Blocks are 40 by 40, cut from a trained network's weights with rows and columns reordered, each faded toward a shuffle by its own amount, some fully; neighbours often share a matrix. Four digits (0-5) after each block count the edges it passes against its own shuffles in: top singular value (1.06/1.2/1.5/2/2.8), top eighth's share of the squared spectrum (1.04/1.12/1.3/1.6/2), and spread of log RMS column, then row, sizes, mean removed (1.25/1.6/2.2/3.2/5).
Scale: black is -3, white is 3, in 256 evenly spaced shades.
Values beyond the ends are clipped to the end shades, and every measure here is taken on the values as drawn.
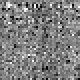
2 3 0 3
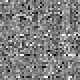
2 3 0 2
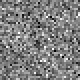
1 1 0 0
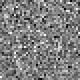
0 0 0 0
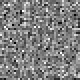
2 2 1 1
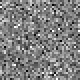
1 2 1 0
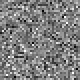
1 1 0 0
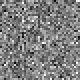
2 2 1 0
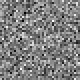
2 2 1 0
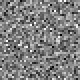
0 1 0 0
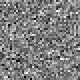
0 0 0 0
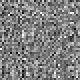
3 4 2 1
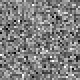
1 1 0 0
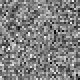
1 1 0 0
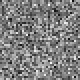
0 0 0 0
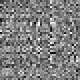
3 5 2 1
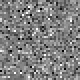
0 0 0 0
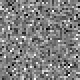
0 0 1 0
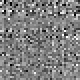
2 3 0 3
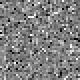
0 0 0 0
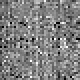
3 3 0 3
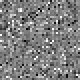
1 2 0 1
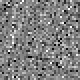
0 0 0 0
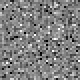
0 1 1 0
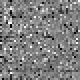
1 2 2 0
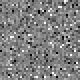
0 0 0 0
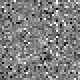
2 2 2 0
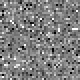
0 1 0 0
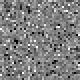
0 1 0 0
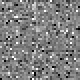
1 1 1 0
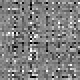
2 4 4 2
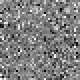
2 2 2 0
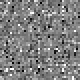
2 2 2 0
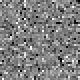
1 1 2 0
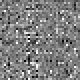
2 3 3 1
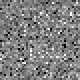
0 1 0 0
